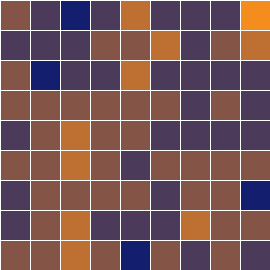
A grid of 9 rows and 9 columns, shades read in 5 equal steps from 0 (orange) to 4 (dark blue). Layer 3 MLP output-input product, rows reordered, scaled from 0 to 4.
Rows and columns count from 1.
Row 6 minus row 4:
0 0 -1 0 1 0 -1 0 -1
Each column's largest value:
3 4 4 3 4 3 3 3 4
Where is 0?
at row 1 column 9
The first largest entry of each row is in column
3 1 2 7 1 5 9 1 5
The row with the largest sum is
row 3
